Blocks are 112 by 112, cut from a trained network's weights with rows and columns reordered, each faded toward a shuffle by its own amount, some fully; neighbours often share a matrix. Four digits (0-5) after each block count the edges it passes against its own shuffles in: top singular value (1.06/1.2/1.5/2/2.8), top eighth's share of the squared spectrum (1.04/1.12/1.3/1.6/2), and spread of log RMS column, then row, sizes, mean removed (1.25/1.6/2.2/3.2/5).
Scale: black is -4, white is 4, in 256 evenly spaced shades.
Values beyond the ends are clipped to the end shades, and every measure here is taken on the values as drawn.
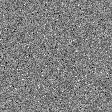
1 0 0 0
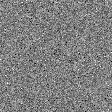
2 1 0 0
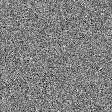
0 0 0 0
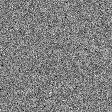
0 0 0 0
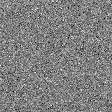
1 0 0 0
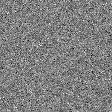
2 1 0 0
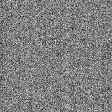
3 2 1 1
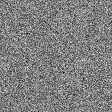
0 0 0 0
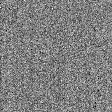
2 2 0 0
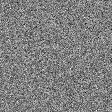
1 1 0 0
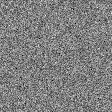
0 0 0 0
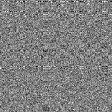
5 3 1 3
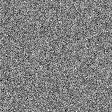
0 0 0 0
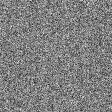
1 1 0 0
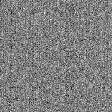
3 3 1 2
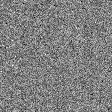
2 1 0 0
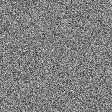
2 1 0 0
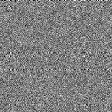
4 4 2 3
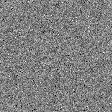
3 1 0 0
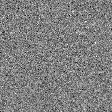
3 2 0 1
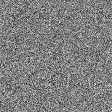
2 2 1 1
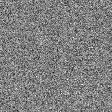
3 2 1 0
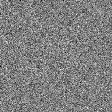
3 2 1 0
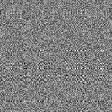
5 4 2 3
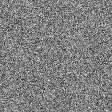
1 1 0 0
